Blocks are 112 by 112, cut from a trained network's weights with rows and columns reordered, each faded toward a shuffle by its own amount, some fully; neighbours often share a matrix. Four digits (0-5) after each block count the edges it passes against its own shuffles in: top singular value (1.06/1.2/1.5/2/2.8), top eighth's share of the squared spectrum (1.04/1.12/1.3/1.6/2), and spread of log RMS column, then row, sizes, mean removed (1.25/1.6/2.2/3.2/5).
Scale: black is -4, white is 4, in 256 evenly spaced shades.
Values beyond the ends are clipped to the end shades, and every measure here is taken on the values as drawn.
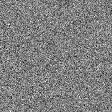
2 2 1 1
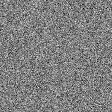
1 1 0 0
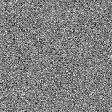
2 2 1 1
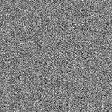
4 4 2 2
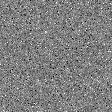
0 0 0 0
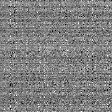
4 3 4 1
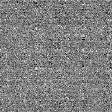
3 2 2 0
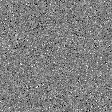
0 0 0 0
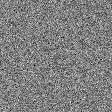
0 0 0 0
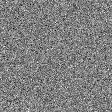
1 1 0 0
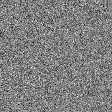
0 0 0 0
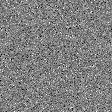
0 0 0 0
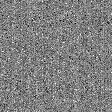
2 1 0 0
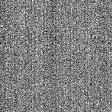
3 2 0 1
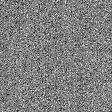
1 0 0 0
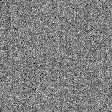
1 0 0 0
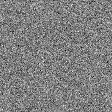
1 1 0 0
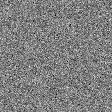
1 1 0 0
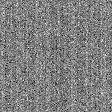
3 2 0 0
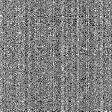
4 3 1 3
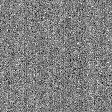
2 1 0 0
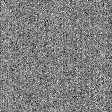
2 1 0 0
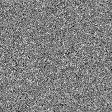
0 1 0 0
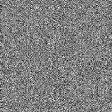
4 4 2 2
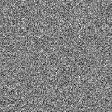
3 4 2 1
